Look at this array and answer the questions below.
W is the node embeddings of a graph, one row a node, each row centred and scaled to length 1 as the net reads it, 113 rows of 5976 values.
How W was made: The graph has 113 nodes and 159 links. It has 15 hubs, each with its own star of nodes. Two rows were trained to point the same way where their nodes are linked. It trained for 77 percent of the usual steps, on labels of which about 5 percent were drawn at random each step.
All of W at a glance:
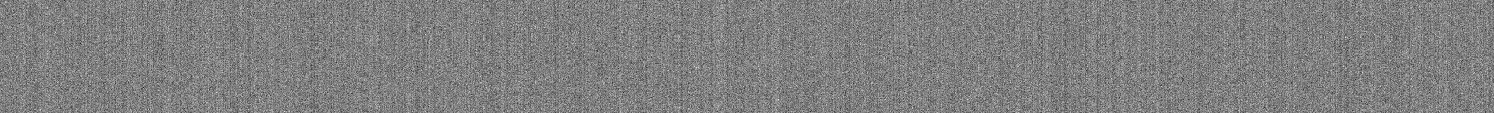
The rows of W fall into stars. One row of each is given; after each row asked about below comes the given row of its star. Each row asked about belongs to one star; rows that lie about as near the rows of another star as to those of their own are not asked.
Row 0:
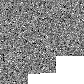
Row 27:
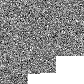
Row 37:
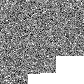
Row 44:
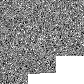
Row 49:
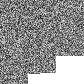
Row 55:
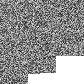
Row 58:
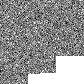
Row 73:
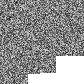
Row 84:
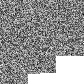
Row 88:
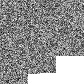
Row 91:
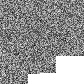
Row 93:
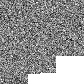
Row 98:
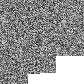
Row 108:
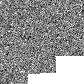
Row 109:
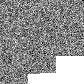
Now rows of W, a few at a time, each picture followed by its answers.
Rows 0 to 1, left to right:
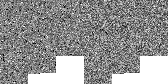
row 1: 49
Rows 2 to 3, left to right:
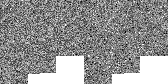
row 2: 37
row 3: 109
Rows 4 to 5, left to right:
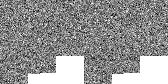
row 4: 44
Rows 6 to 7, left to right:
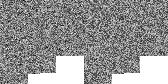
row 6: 37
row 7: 108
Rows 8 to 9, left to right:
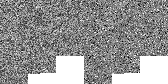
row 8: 58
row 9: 109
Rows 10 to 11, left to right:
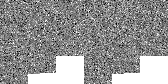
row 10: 44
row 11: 58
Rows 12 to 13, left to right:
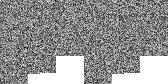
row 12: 84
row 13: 55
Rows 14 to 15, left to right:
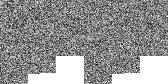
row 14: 108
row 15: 109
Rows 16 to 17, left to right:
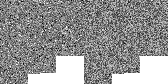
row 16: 49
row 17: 91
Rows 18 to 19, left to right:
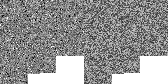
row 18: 88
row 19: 37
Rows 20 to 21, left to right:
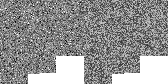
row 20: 0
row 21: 98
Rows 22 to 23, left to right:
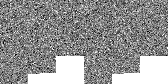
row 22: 84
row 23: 0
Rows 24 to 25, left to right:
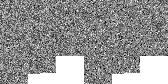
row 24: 108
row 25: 84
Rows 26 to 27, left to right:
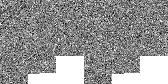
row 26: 37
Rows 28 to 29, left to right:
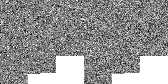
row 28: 37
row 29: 27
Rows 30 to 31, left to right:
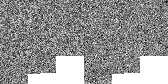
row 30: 27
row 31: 73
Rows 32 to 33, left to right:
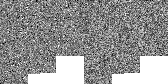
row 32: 93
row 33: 73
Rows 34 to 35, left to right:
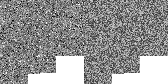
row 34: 98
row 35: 44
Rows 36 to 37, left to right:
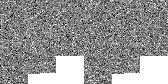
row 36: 37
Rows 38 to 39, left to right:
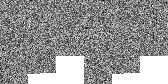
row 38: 44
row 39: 37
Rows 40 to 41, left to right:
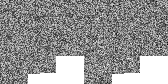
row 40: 91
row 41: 93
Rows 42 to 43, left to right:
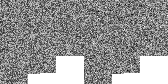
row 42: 88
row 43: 91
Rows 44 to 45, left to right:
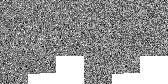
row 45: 91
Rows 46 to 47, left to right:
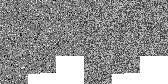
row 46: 93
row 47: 109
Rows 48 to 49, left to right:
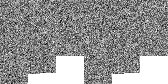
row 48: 88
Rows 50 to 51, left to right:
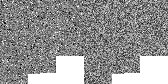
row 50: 73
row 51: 84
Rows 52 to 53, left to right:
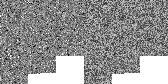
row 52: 55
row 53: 58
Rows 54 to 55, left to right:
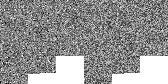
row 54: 44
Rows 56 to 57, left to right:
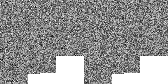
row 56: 88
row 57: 108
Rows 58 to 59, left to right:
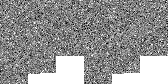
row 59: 37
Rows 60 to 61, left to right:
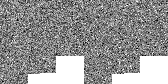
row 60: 109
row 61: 84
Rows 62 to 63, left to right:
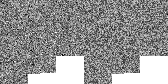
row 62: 109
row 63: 84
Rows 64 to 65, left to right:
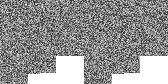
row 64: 0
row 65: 49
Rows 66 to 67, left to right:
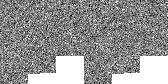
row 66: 108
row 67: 91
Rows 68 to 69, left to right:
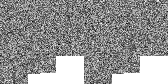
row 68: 27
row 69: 91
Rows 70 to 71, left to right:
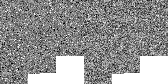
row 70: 55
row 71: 88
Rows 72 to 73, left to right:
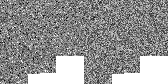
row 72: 84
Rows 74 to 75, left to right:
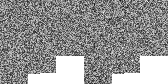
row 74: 0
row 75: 98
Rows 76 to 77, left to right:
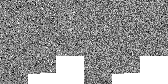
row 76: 98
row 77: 93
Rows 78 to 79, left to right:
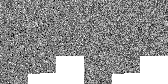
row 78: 44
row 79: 27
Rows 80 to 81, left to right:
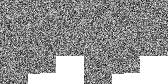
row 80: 44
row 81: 37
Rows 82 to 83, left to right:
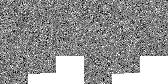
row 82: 58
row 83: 58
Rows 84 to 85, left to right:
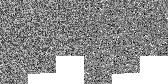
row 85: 88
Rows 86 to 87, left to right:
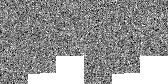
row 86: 108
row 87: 98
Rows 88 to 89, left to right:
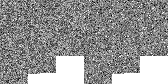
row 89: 109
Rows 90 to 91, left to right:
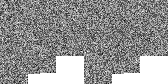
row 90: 98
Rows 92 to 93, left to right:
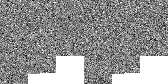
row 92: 88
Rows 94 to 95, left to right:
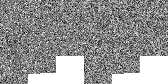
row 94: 55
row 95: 55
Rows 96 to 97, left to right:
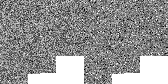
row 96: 58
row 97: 84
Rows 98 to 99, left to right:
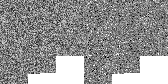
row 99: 55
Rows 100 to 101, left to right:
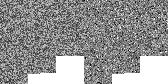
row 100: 84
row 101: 98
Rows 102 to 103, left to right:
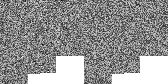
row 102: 109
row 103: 93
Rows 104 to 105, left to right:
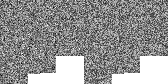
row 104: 44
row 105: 73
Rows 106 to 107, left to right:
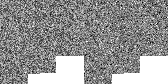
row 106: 91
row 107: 91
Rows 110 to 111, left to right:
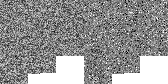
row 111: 98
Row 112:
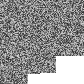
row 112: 27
